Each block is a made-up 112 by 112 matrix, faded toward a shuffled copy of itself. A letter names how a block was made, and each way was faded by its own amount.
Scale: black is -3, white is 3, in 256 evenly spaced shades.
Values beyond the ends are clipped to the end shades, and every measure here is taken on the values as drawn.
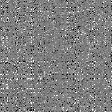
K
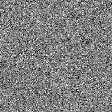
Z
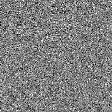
Z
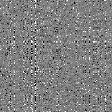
K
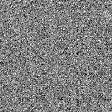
Z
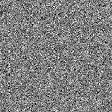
Z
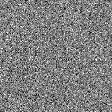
Z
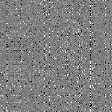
K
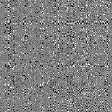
K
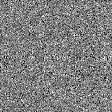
Z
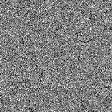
Z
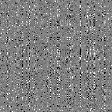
K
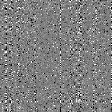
K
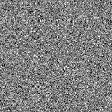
Z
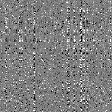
K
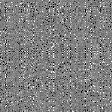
K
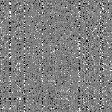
K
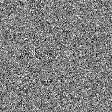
Z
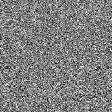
Z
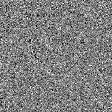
Z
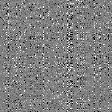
K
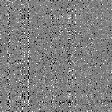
K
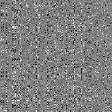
K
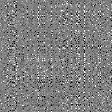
K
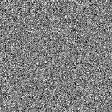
Z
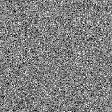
Z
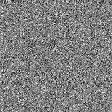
Z
